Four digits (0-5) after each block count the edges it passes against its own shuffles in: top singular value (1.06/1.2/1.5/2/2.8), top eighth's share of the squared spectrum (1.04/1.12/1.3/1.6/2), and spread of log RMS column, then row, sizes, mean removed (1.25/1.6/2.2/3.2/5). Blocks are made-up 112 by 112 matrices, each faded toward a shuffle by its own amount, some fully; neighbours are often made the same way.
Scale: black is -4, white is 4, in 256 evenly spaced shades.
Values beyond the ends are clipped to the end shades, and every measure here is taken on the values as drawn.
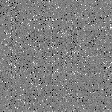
4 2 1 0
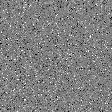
2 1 0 0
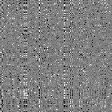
5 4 3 2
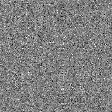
3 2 1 1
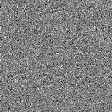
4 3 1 1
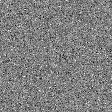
1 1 0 0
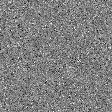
0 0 0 0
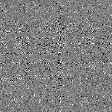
2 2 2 3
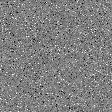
0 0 0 0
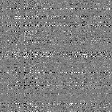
2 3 3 4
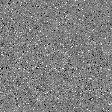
1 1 1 1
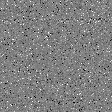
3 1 0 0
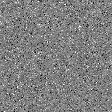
3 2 0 1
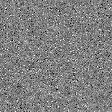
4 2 1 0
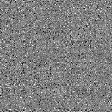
4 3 2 2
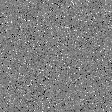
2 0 0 0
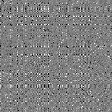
5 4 3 3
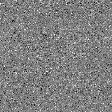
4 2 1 1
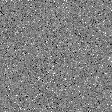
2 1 0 0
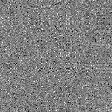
4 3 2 1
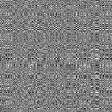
5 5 4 4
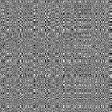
5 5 4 4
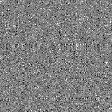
4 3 1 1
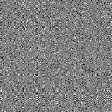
5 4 3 3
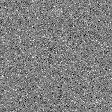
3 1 0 0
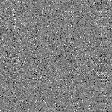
4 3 1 1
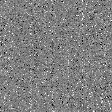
1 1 2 0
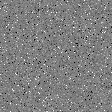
0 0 0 0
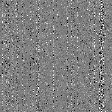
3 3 4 0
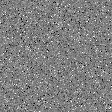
0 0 0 0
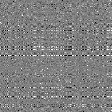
5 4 2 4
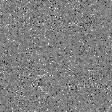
3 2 0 1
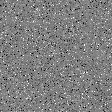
2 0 0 0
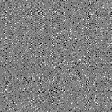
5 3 2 2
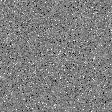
0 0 0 0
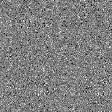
4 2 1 1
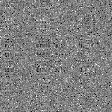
4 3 2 1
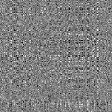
5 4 3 3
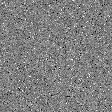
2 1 0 0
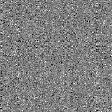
4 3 2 2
